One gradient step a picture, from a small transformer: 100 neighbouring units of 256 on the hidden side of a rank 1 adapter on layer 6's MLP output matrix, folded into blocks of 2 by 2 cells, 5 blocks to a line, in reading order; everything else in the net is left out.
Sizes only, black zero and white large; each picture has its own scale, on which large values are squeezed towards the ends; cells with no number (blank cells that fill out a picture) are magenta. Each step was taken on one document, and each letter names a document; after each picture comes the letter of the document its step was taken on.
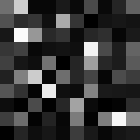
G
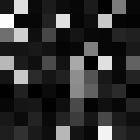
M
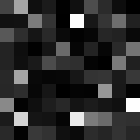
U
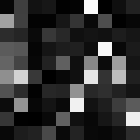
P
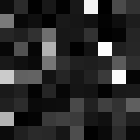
P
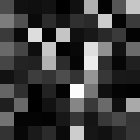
P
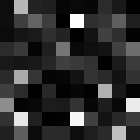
U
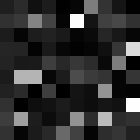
U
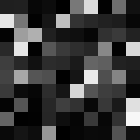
P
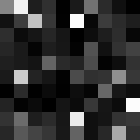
U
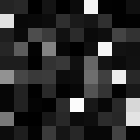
P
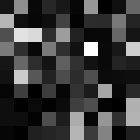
G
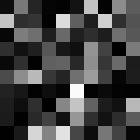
M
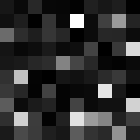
U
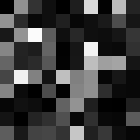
M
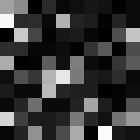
G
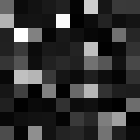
G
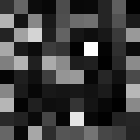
G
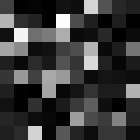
G
